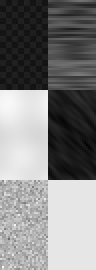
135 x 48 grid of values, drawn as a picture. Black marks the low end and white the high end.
It is made of 3 by 2 panels. Panel 1,1: very low, checkered, faint in contrast. Panel 1,2: low, streaked across. Panel 2,1: very high, smooth, faint in contrast. Panel 2,2: very low, slanting down to the right, faint in contrast. Panel 3,1: high, fine-grained. Panel 3,2: very high, flat.
